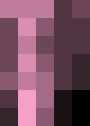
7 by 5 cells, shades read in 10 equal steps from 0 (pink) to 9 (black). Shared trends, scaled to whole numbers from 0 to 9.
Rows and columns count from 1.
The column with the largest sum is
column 5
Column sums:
34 8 25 46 49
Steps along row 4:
down up up up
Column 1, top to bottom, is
2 5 5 5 4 6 7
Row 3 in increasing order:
2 5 5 6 6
